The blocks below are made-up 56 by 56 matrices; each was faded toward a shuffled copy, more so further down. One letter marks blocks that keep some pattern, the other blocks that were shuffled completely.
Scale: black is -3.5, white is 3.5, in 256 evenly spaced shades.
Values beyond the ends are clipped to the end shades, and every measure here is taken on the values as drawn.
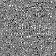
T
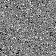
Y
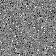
Y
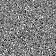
Y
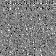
T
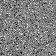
Y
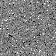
Y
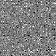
T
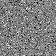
Y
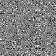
T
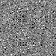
T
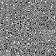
T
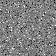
Y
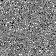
Y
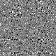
T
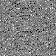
T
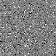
T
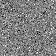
Y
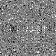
T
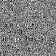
T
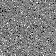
Y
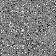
T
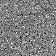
Y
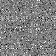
T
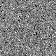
Y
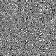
T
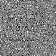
T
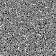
T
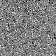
Y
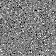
Y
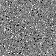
Y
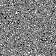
Y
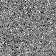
Y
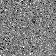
Y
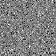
T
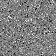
Y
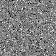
Y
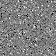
Y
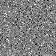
T
